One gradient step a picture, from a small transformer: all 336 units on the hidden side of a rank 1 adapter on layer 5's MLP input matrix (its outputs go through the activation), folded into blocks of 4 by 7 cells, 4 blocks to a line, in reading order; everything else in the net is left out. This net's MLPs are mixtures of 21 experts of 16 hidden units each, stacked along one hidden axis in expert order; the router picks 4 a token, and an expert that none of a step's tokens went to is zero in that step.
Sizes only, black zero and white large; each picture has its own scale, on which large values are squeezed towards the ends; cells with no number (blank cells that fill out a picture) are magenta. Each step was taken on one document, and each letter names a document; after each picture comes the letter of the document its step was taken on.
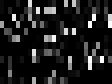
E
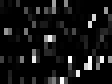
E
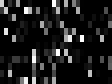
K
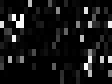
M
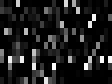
E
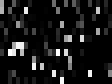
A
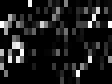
M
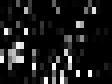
A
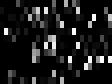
E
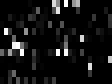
A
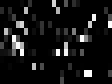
A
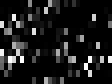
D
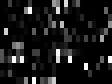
K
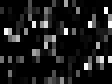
E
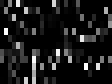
K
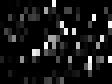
E
